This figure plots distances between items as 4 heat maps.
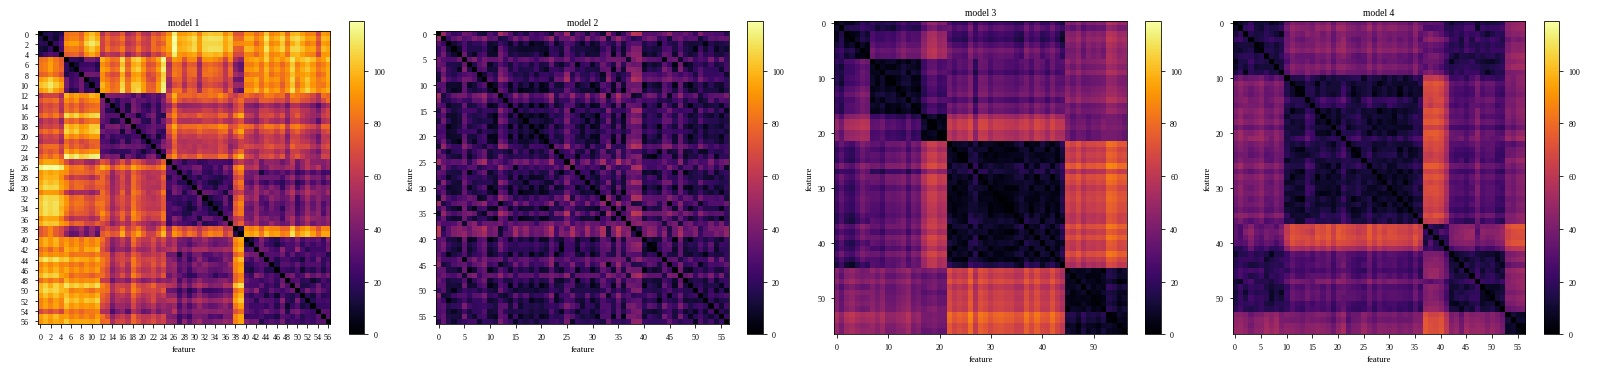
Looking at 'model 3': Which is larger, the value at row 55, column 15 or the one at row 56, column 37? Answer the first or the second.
the second
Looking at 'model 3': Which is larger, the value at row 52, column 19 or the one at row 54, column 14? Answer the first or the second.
the second
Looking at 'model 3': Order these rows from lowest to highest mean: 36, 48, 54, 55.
36, 48, 55, 54
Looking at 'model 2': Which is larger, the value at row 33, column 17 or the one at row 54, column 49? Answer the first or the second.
the first
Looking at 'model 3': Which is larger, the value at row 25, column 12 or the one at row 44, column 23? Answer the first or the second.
the first
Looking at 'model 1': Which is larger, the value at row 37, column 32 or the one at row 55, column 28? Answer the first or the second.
the second
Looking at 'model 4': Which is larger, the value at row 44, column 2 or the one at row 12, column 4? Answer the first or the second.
the second
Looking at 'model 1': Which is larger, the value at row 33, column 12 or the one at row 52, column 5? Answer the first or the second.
the second
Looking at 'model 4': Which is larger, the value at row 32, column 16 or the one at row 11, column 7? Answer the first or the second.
the second
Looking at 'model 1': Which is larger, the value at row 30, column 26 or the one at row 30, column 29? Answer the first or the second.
the first
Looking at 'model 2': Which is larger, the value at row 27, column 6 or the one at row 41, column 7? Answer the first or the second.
the second
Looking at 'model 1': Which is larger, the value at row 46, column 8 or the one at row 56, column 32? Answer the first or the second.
the first
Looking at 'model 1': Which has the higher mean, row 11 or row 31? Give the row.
11
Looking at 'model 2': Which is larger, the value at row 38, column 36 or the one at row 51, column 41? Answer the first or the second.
the first
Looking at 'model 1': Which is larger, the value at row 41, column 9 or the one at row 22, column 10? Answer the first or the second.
the first
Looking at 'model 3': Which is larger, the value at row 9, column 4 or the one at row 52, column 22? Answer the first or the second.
the second
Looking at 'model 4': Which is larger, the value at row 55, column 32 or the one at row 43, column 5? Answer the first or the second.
the first
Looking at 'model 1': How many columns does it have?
57
